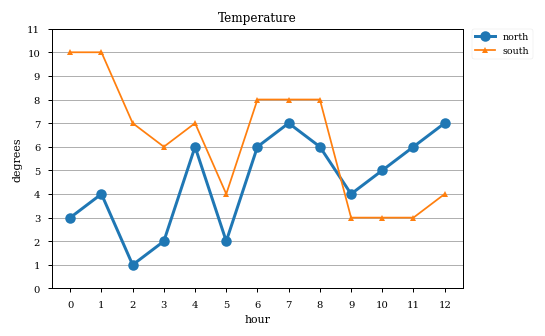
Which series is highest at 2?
south
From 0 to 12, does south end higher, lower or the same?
lower
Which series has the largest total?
south
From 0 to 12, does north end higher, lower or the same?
higher
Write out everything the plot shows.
Title: Temperature
x-axis: hour, ticks 0 1 2 3 4 5 6 7 8 9 10 11 12
y-axis: degrees, ticks 0 1 2 3 4 5 6 7 8 9 10 11
Legend: north, south
Values:
north: 3 4 1 2 6 2 6 7 6 4 5 6 7
south: 10 10 7 6 7 4 8 8 8 3 3 3 4
